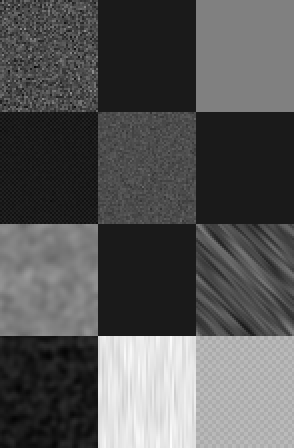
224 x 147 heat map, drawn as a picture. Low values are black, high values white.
The table splits into 4 rows of 3 panels. Panel 1,1: low, fine-grained. Panel 1,2: very low, flat. Panel 1,3: middling, flat. Panel 2,1: very low, checkered, faint in contrast. Panel 2,2: low, fine-grained, faint in contrast. Panel 2,3: very low, flat. Panel 3,1: middling, blotchy, faint in contrast. Panel 3,2: very low, flat. Panel 3,3: low, slanting down to the right. Panel 4,1: very low, blotchy, faint in contrast. Panel 4,2: very high, streaked downward, faint in contrast. Panel 4,3: high, checkered, faint in contrast.
